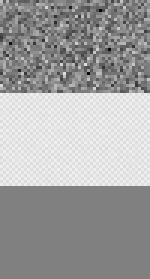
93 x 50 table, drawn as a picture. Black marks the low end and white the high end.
It is made of 3 by 1 panels. Panel 1,1: middling, fine-grained, strong in contrast. Panel 2,1: very high, checkered, faint in contrast. Panel 3,1: middling, flat.
